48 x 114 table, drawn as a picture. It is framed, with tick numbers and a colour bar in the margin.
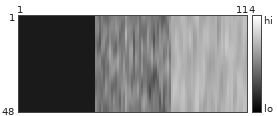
The table splits into one row of 3 panels. Panel 1,1: very low, flat. Panel 1,2: middling, streaked downward. Panel 1,3: high, streaked downward, faint in contrast.
